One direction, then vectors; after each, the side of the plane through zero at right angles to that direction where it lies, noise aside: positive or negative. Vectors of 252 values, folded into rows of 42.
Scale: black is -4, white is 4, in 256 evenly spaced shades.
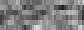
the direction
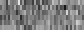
positive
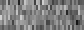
negative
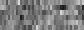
positive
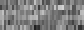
negative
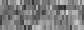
positive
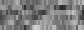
positive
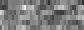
negative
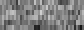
negative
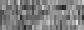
positive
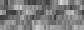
positive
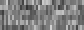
positive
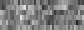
negative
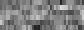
negative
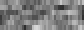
positive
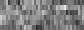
negative
